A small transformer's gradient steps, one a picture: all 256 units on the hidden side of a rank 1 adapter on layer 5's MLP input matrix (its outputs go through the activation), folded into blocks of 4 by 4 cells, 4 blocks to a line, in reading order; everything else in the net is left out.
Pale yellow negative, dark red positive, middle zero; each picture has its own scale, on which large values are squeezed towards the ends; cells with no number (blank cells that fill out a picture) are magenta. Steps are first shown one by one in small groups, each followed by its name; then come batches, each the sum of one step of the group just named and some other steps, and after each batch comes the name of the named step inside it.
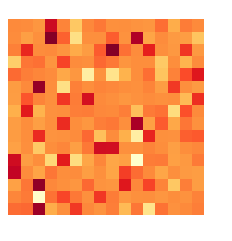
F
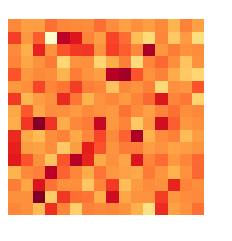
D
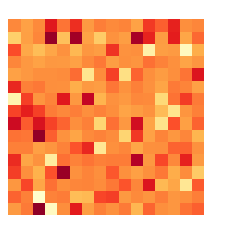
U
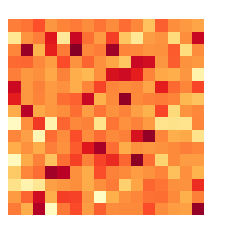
D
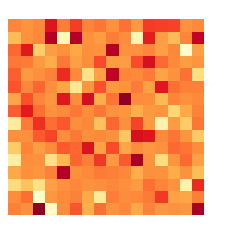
U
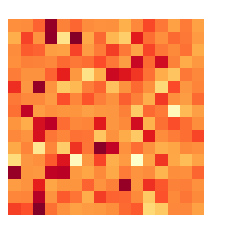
F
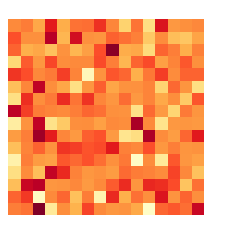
F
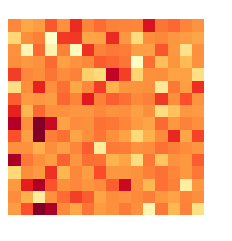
D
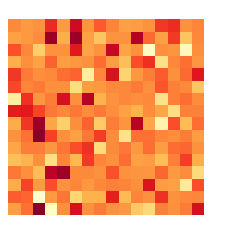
U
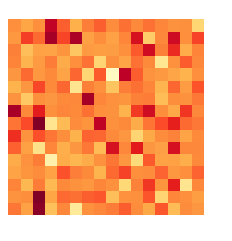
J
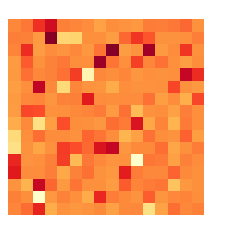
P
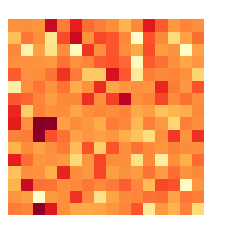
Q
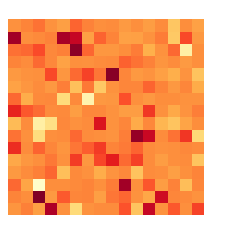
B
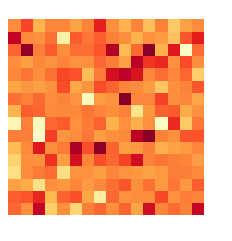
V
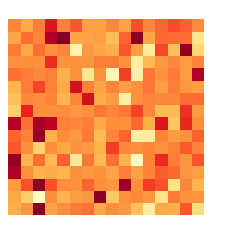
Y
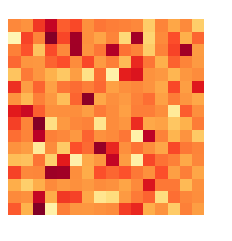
J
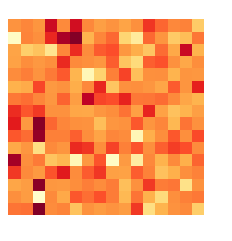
Q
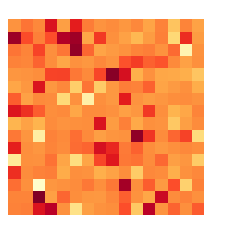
B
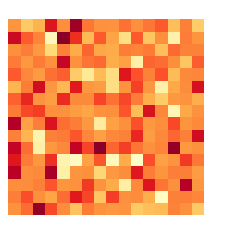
Q
